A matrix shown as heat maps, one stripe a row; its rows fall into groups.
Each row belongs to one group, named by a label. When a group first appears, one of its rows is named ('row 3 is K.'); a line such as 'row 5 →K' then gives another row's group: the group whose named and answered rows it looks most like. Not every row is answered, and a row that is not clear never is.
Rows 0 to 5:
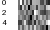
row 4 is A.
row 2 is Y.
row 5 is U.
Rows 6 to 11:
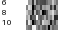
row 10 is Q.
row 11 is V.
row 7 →Q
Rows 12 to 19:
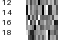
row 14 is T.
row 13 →T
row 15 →A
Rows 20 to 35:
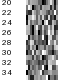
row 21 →Q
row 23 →U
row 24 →T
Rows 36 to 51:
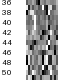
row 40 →V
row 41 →V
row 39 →V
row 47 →T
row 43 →V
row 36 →A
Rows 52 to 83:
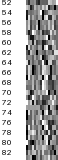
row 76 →Y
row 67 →T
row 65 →Q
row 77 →T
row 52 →A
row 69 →Y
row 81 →Y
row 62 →A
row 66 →Q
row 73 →V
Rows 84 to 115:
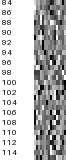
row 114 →Y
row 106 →T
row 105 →V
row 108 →T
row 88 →Y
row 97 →Q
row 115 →A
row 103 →T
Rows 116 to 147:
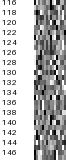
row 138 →A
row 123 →T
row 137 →V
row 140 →T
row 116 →T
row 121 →V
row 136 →V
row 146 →U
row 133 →A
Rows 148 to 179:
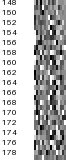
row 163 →Y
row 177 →T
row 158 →Y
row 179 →V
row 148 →A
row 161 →V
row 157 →A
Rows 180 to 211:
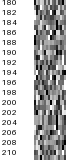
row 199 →Q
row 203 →V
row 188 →Y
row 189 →V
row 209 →Q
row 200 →T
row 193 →A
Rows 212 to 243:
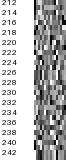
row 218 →Y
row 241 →Y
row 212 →U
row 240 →U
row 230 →Q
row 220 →T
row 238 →Y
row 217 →A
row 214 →U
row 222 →U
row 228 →Y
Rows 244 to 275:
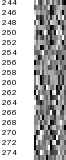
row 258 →Y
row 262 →T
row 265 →Q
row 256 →Y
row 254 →V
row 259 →Q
